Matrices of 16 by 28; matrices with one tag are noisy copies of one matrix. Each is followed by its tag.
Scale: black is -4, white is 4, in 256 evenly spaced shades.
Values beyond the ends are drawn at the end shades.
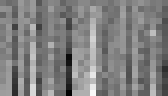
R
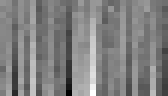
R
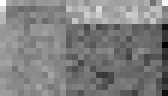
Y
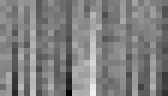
R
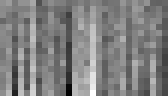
R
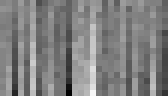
R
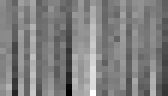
R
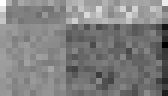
Y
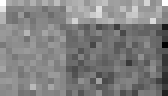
Y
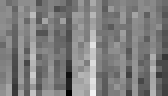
R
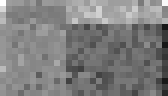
Y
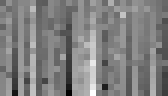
R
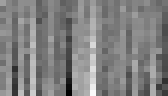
R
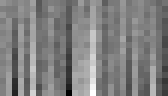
R
